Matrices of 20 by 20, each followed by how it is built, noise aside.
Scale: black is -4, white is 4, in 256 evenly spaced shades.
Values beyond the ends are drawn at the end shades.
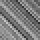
Toeplitz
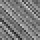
Toeplitz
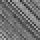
Toeplitz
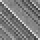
Toeplitz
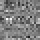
low rank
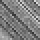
Toeplitz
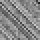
Toeplitz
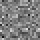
low rank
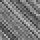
Toeplitz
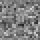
low rank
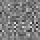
low rank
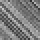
Toeplitz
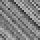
Toeplitz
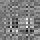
low rank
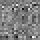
low rank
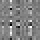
low rank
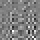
low rank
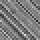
Toeplitz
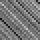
Toeplitz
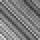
Toeplitz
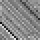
Toeplitz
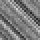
Toeplitz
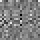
low rank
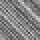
Toeplitz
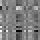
low rank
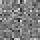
low rank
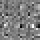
low rank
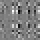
low rank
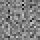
low rank
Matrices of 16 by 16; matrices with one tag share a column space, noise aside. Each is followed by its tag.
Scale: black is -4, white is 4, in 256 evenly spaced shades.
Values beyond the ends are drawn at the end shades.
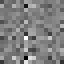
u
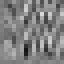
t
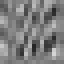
t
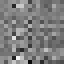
u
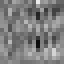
t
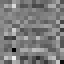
u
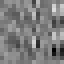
t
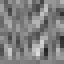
t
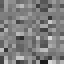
u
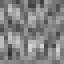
t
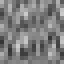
t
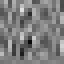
t
